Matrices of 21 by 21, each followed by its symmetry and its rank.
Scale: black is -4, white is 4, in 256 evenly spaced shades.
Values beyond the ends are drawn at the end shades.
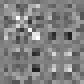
symmetric, rank three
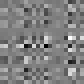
neither, rank two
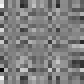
neither, rank two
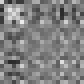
symmetric, rank two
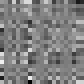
neither, rank two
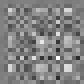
symmetric, rank two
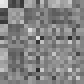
symmetric, rank three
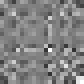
symmetric, rank three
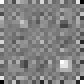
symmetric, rank three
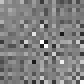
symmetric, rank three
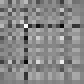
symmetric, rank two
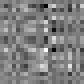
neither, rank two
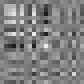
symmetric, rank two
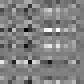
neither, rank two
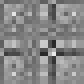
symmetric, rank two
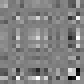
symmetric, rank two
